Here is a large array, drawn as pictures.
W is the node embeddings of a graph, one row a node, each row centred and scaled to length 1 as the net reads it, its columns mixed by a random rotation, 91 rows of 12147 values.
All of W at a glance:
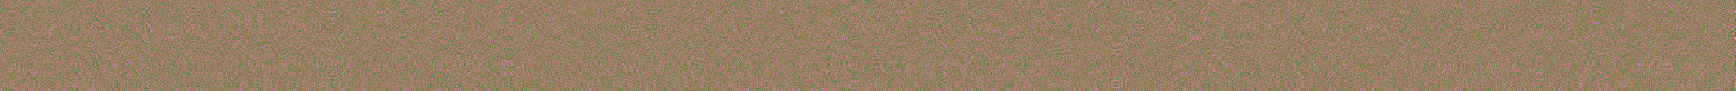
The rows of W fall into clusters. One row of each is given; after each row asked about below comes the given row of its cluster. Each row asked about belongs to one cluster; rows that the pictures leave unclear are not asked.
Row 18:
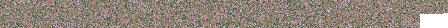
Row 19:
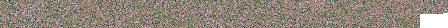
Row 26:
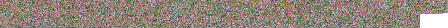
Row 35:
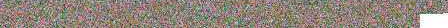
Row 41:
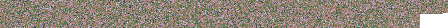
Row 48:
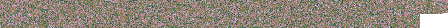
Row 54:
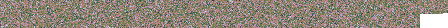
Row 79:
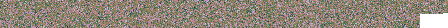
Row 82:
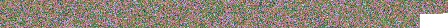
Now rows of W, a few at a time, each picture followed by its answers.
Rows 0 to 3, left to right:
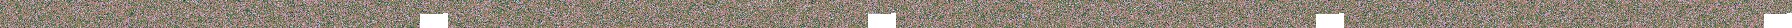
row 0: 79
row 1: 19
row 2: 35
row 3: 41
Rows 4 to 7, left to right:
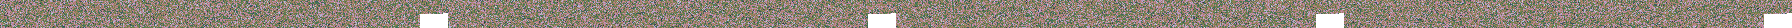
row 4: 35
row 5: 54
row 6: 26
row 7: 18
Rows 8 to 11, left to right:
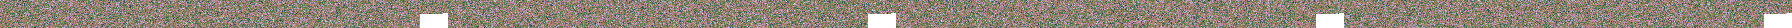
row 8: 41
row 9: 79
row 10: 26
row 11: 82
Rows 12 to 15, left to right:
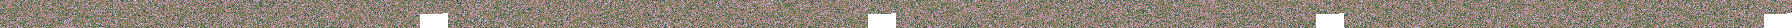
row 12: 82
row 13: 19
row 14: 79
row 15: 48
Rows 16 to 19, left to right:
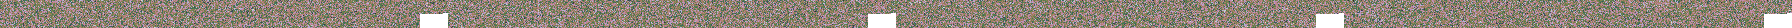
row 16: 79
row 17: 54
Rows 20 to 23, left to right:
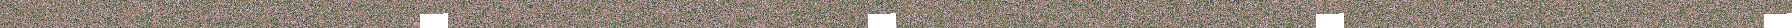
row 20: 18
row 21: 79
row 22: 48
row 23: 41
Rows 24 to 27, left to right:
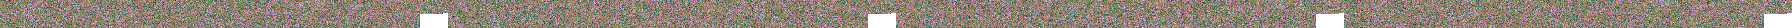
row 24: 19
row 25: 26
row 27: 19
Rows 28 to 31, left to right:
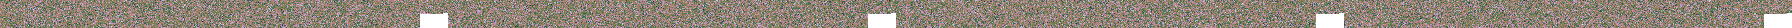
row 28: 19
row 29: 79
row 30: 79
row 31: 54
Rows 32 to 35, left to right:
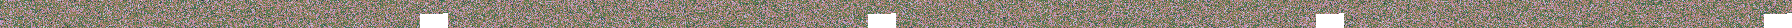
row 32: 79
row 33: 35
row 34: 18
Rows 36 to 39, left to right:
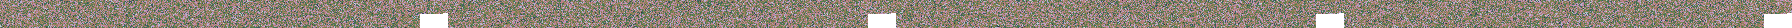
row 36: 48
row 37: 82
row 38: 82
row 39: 48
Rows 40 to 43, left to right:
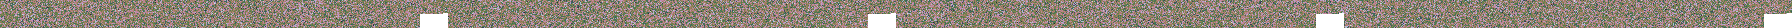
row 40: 19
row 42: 19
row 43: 54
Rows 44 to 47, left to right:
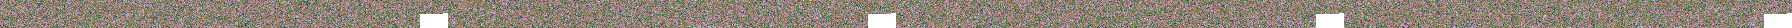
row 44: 35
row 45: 26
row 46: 35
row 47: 18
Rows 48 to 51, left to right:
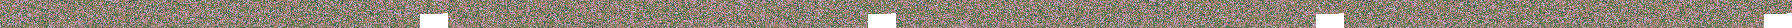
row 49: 26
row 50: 82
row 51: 41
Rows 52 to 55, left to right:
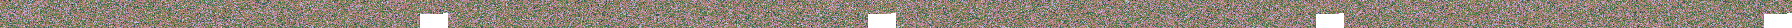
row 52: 19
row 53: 26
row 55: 79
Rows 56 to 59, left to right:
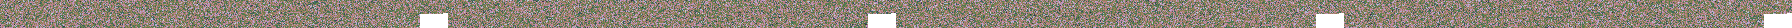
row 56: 35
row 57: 79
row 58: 82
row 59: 35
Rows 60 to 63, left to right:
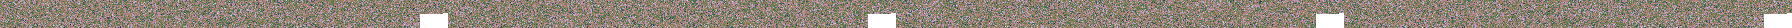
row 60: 18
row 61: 35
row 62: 19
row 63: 18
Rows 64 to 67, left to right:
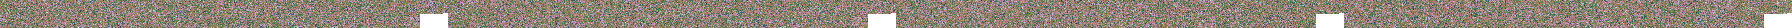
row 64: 18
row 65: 18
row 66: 79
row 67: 26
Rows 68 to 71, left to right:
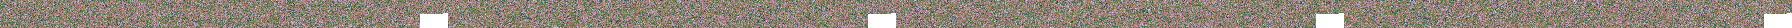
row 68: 18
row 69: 54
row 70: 79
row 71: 54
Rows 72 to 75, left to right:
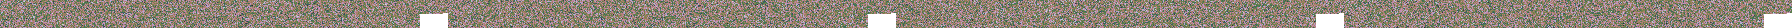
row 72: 35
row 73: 35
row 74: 18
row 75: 35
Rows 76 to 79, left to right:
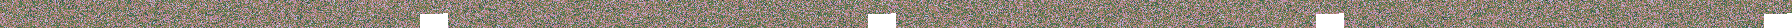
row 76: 26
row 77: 48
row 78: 82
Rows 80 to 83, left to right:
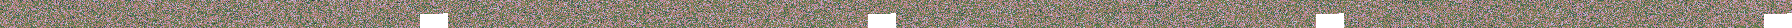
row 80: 26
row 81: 41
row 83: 48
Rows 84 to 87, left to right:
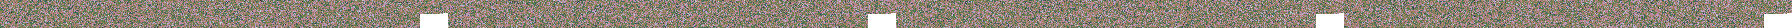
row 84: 26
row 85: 48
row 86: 48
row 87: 26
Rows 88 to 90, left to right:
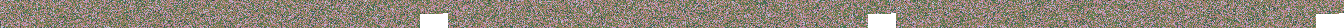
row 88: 54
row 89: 35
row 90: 54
